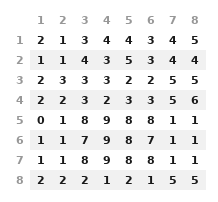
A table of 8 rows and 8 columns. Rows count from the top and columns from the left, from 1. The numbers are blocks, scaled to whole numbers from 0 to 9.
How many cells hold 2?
11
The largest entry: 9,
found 3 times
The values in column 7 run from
1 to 5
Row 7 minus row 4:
-1 -1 5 7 5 5 -4 -5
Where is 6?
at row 4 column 8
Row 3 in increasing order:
2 2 2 3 3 3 5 5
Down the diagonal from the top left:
2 1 3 2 8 7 1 5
